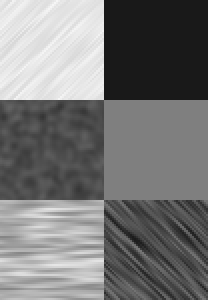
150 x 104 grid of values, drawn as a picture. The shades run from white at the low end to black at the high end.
The table splits into 3 rows of 2 panels. Panel 1,1: very low, slanting up to the right, faint in contrast. Panel 1,2: very high, flat. Panel 2,1: high, blotchy, faint in contrast. Panel 2,2: middling, flat. Panel 3,1: low, streaked across. Panel 3,2: high, slanting down to the right.
